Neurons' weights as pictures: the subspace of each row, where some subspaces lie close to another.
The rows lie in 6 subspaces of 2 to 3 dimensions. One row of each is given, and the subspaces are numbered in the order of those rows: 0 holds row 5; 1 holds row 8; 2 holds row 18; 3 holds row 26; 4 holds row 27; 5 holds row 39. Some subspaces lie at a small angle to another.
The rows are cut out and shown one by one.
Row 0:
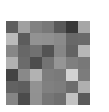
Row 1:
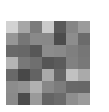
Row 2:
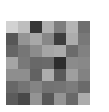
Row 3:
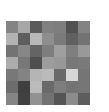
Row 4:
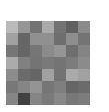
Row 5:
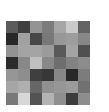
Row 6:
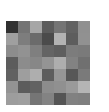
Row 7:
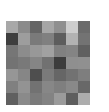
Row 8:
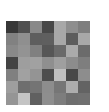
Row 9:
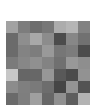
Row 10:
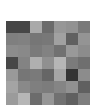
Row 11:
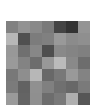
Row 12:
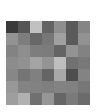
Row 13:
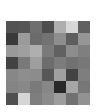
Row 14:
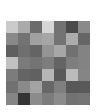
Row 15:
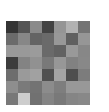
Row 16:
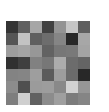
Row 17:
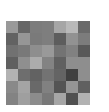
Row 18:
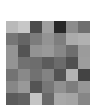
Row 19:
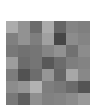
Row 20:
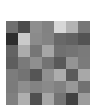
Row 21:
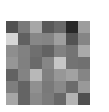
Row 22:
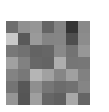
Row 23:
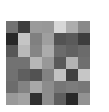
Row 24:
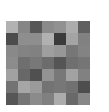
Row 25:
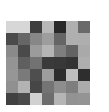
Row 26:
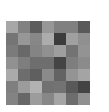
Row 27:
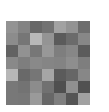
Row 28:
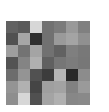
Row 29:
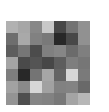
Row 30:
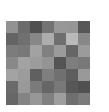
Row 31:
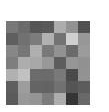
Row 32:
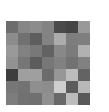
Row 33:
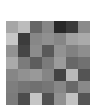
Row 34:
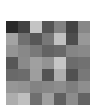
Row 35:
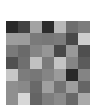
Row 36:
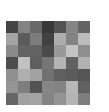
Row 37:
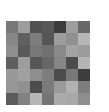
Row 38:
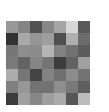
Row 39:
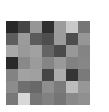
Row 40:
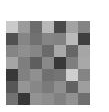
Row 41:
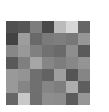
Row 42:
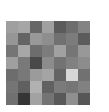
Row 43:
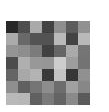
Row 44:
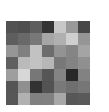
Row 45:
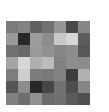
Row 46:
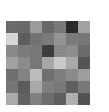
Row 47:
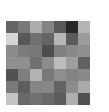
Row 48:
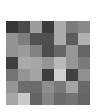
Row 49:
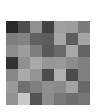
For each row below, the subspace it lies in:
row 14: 5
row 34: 0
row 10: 0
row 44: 3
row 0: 0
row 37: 2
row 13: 5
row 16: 3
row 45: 3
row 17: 4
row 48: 1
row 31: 3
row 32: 4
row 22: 0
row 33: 2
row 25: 2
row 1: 3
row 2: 0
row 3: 4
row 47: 1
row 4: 5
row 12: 0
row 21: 0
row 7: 0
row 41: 1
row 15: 5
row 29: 3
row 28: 4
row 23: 2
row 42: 4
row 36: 2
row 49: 1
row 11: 2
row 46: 2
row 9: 4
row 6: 5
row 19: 3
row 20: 2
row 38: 1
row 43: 1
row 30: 3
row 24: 5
